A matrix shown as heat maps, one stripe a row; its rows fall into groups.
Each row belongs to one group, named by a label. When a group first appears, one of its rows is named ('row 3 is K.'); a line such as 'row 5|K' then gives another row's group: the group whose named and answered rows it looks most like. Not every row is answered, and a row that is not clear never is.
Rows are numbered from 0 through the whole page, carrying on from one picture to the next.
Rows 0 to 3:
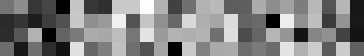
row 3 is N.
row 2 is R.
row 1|N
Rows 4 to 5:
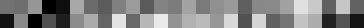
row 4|N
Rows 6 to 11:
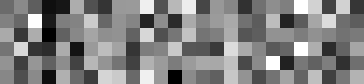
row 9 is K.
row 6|N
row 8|R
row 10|R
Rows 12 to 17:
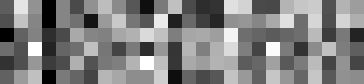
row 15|R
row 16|N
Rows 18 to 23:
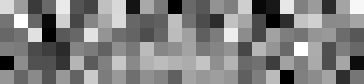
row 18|K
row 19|K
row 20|R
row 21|N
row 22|N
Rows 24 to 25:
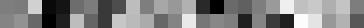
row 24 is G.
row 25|N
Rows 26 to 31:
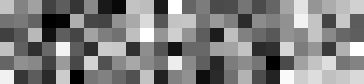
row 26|G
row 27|N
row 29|K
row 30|G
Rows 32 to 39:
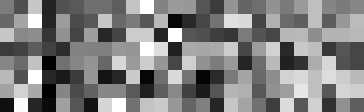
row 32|G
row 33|K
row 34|G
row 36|R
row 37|G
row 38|K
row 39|K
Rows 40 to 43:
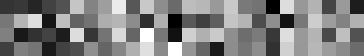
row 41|K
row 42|N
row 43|G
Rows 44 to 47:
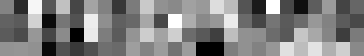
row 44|R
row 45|R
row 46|G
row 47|G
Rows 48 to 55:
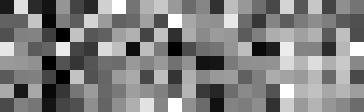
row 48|K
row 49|R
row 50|N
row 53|N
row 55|G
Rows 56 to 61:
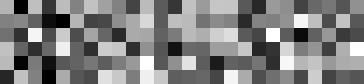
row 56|R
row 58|R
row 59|K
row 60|G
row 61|K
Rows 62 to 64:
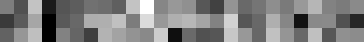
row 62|G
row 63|R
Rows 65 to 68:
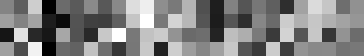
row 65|G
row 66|G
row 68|R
